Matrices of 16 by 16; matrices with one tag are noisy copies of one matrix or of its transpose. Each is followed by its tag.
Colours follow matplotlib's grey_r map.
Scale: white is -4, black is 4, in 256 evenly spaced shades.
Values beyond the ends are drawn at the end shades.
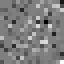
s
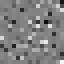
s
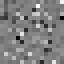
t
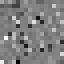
t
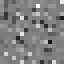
t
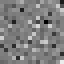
s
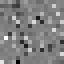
t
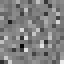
s
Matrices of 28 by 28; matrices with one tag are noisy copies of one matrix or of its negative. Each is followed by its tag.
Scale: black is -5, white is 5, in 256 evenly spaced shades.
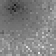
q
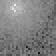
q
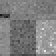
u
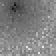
q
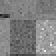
u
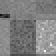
u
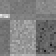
u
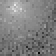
q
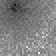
q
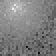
q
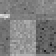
u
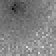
q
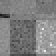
u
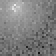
q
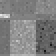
u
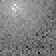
q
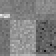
u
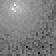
q
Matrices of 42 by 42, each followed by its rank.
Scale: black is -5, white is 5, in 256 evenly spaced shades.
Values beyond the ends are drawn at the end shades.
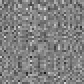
five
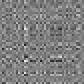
three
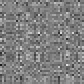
five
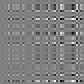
one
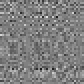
five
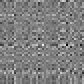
three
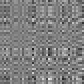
two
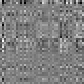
three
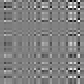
one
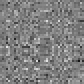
five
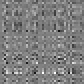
three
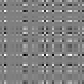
one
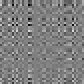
two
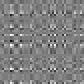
two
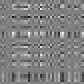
two
